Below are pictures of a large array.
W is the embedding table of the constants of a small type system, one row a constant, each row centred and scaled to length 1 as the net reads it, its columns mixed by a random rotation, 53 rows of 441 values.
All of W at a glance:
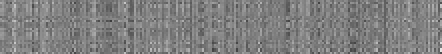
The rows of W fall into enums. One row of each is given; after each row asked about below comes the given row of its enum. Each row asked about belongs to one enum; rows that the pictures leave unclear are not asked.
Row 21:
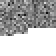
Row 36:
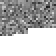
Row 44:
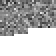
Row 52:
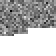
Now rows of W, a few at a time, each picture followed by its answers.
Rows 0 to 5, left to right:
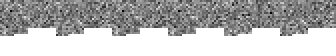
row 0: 52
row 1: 36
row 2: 52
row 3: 52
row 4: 21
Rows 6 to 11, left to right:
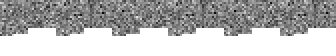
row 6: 36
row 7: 21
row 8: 52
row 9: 21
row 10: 52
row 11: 21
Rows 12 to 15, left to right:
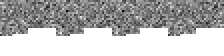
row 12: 36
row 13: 52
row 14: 52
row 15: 36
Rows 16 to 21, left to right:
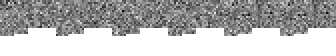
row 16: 44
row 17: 36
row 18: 52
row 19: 44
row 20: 21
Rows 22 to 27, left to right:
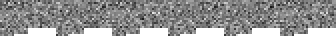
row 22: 44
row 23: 36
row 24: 44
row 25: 36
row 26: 36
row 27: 44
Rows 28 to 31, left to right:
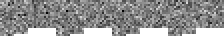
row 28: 21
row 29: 52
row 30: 52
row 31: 44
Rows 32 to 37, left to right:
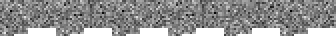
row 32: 52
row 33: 21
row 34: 52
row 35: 21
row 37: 52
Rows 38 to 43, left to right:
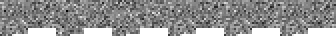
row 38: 36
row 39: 52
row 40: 44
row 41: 36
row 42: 36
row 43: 36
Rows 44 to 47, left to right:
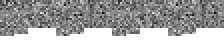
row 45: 21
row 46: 44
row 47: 21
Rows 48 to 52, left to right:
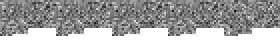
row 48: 36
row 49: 36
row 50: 36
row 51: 36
